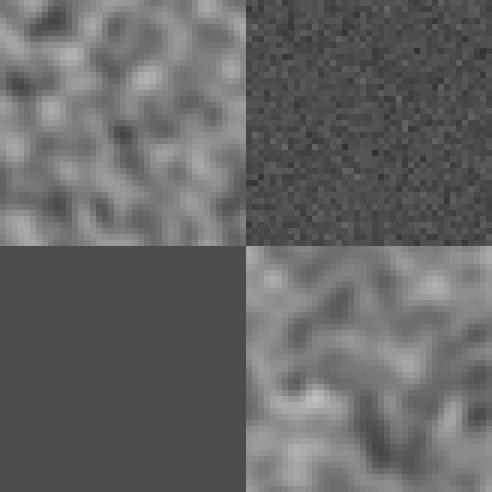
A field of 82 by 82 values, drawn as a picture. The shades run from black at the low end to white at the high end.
The table splits into 2 rows of 2 panels. Panel 1,1: middling, blotchy. Panel 1,2: low, fine-grained, faint in contrast. Panel 2,1: low, flat. Panel 2,2: middling, blotchy.
